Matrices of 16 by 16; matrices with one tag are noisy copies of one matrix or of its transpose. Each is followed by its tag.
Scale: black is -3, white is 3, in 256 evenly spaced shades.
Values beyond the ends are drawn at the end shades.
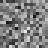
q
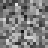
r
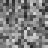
r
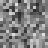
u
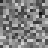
q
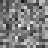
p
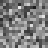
p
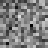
p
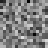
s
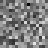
q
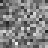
r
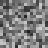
p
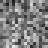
r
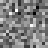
u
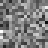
r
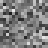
u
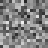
q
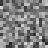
s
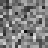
p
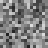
u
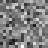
q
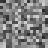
s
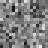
u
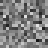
q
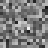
s
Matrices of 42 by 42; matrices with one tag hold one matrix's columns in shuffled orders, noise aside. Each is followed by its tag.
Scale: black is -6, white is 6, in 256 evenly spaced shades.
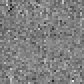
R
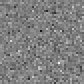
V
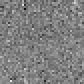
R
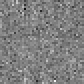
R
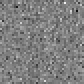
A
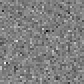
V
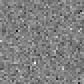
V
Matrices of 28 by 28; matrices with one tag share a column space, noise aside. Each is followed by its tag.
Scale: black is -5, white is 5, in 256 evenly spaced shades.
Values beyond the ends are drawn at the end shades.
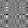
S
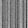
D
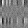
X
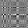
S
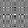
S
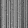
D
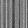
D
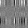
X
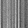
D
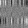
X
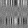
X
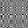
S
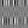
X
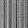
D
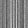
D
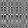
S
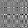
S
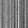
D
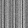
D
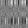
X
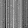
D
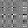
S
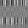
X
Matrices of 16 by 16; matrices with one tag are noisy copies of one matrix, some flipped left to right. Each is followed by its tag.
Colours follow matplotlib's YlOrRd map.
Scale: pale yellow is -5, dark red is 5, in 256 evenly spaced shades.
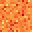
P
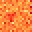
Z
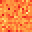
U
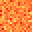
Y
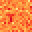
Z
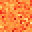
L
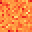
U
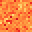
L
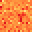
Z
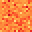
P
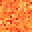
L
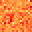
Z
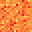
P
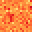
Z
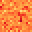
Z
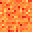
U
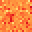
Z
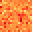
Z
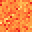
L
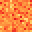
L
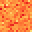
P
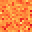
Y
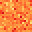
L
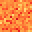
L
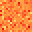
Y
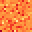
P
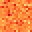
P
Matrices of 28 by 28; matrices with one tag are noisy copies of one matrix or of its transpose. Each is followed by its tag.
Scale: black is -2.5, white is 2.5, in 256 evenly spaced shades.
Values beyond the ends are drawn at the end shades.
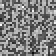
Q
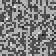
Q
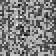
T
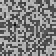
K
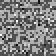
T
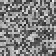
Q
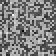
T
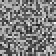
K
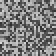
K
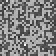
T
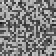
K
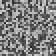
Q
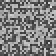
T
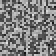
Q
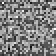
T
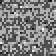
T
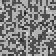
Q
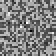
K
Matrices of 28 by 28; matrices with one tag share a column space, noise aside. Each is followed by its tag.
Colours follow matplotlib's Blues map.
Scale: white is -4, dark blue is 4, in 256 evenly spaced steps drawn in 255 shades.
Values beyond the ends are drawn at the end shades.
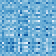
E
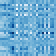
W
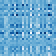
W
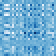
W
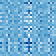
E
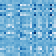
W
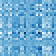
W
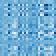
W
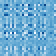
W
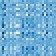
W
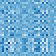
E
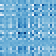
W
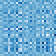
E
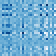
W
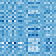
E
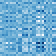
E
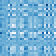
W
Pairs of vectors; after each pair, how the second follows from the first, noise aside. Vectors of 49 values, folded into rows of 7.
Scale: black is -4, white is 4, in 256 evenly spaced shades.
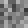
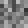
copied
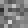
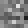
reversed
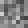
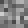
sign-scrambled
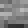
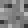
shuffled
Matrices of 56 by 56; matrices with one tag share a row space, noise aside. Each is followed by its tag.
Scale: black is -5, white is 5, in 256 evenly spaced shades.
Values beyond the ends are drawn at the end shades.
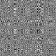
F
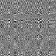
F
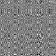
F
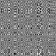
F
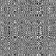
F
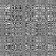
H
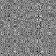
F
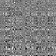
H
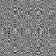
F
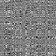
H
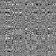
H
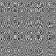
F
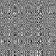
F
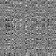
H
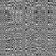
H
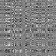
H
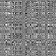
H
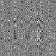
F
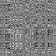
H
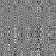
F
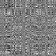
H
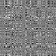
H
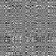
H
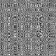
F
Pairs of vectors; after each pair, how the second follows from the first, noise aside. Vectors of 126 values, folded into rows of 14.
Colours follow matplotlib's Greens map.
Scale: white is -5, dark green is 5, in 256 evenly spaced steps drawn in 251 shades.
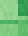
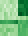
scaled up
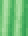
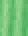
shrunk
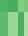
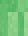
shrunk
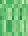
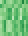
negated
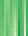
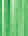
reversed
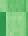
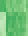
negated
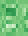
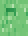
partly zeroed
